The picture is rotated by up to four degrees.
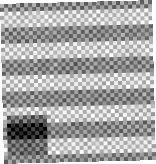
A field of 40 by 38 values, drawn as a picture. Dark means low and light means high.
The bottom left is the ninth with the lowest average. Horizontal stripes repeat 5 times down the table. In the bottom left lies a patch that is lower than the rest.
